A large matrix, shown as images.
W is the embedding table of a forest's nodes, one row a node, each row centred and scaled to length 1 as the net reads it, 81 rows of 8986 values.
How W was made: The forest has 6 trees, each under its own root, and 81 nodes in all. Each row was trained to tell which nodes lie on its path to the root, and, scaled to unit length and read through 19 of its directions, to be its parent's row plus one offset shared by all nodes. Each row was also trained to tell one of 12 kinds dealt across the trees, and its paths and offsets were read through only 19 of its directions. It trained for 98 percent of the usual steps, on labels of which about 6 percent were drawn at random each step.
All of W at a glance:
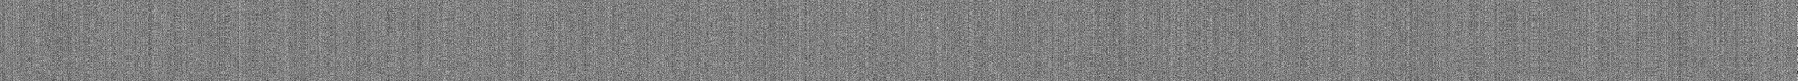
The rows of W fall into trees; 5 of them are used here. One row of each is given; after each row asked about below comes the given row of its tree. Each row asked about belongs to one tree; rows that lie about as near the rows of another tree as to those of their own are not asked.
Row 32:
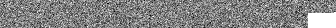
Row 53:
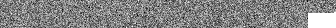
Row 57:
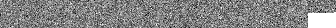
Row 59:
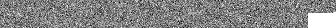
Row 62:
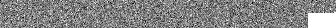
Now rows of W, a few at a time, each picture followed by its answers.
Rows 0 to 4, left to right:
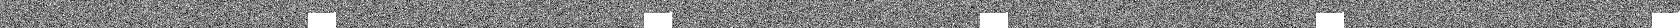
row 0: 57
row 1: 57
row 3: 57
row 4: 57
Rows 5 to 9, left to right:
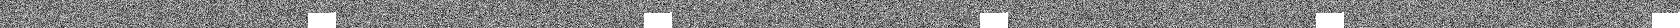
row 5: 62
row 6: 53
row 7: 57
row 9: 53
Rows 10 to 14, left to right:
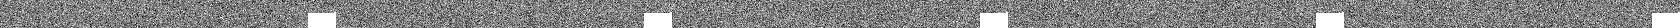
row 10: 53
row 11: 32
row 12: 59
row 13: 57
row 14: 57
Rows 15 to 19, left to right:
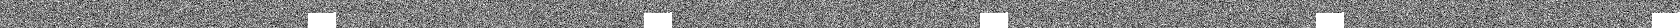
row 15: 32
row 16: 53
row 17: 57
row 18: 32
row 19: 32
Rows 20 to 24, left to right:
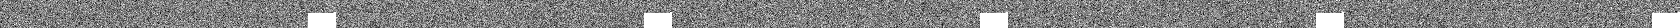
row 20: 32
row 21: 53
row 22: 59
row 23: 53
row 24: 57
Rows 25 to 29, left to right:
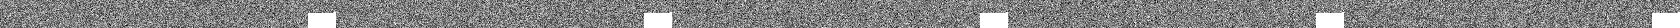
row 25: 59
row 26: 53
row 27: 32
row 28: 32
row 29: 57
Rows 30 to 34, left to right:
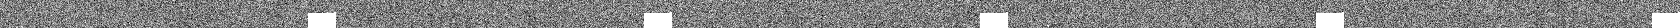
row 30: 59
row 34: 53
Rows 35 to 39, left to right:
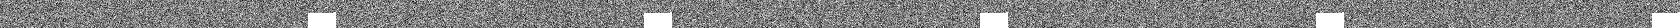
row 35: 32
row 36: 62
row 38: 57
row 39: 32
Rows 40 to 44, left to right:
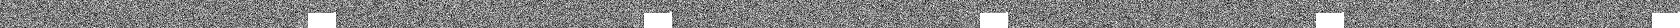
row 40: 32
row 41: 57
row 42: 57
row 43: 32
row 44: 57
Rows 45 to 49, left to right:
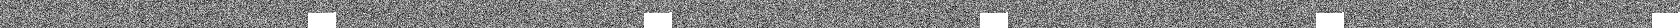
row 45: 59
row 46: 32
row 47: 53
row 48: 53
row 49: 53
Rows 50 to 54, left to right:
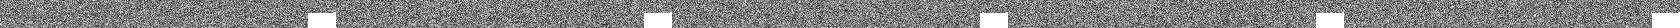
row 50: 32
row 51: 62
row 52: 32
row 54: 62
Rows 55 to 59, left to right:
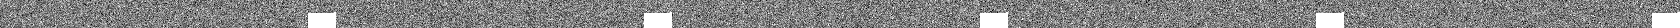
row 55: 57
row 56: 32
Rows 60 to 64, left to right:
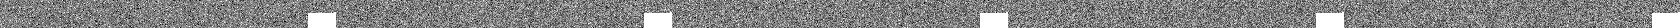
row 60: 32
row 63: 62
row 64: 57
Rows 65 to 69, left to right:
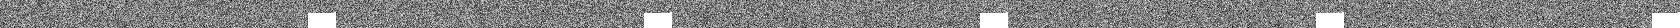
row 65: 57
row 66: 59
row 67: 32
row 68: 62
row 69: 32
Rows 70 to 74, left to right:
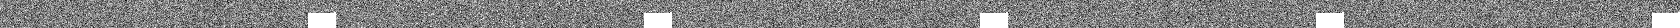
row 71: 62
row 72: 62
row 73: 62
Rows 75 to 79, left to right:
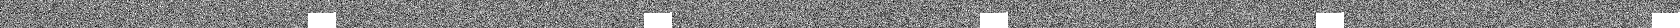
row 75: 32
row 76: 57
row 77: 59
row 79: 53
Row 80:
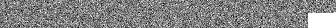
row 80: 57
